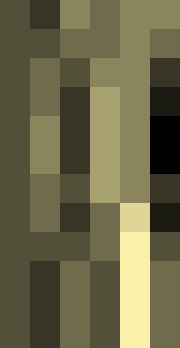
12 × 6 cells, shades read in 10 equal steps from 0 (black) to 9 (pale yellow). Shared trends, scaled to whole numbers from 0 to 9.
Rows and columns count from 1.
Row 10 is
3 2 4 3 9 4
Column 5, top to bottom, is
5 5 5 5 5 5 5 8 9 9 9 9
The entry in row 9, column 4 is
4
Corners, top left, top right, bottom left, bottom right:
3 5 3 4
